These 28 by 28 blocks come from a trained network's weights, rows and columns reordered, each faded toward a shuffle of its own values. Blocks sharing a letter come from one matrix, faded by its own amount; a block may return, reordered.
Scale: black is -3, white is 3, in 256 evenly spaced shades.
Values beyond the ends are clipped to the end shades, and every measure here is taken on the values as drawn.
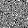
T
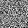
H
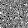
T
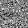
T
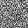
H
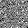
T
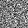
H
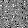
T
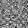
H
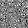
T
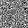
H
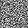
T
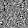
T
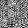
H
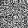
H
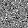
T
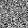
H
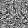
H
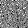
T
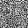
H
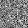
H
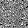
T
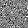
T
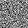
T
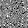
T
